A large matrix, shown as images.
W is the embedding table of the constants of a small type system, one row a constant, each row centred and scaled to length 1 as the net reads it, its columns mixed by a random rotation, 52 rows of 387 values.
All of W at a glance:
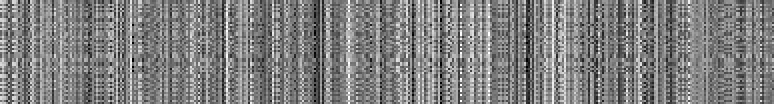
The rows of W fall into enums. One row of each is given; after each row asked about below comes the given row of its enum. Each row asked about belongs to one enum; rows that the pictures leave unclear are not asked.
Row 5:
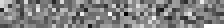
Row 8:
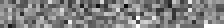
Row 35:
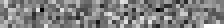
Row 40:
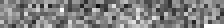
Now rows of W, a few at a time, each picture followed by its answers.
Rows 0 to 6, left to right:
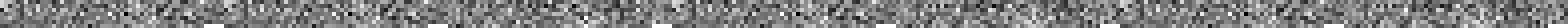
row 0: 5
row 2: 8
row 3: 5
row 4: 40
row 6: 40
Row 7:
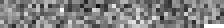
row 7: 40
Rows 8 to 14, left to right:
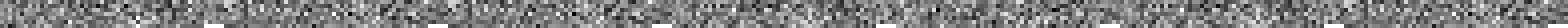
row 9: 5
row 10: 5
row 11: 40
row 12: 35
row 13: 40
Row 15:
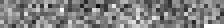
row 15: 40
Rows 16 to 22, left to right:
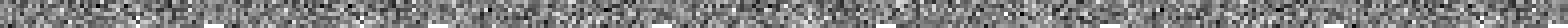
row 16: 8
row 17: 8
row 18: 35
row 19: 40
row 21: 35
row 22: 8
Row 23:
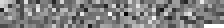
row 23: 5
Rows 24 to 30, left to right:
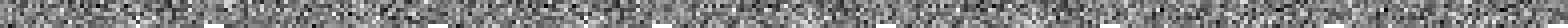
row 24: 8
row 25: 5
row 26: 8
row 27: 40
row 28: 40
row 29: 35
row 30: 35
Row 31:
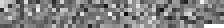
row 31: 5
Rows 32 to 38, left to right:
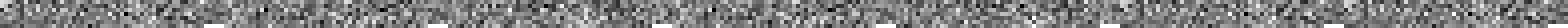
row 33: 35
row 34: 40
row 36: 8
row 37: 5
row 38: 5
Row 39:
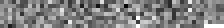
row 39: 8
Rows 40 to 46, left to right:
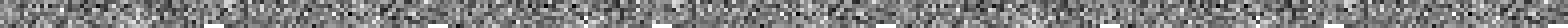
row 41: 5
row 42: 8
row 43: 5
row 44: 40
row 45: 8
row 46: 5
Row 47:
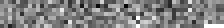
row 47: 8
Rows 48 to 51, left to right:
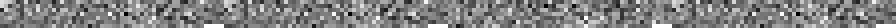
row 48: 5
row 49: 5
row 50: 8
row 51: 5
